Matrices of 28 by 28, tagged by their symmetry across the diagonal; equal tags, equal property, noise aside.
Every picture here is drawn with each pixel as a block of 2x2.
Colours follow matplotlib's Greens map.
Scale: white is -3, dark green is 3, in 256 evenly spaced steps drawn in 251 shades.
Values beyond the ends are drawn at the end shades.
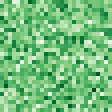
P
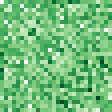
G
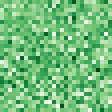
P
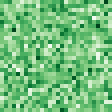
P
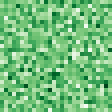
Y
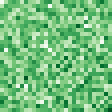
G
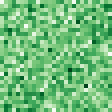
G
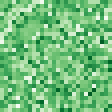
G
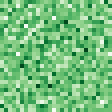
G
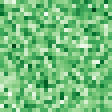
Y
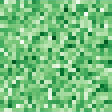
P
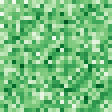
G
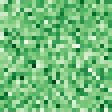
P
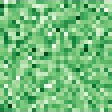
Y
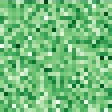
Y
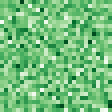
Y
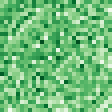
G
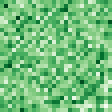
G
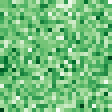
Y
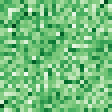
G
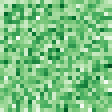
G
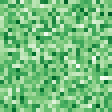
P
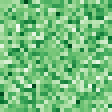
P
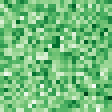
Y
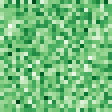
P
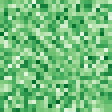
Y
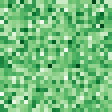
Y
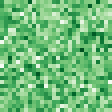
P
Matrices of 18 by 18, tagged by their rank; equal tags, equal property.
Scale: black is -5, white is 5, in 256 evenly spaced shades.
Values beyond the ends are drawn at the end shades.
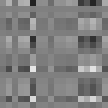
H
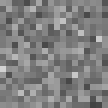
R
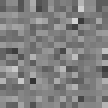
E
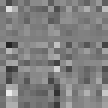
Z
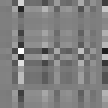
H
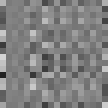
Z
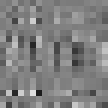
Z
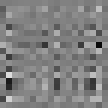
Z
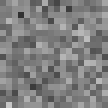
R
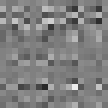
Z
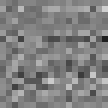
E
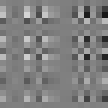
H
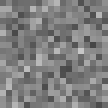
R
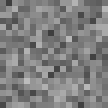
R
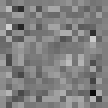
E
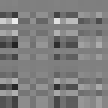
H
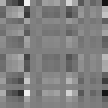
H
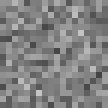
R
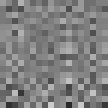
E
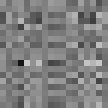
Z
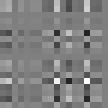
H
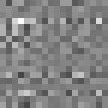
E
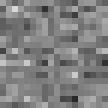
E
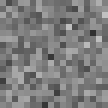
R
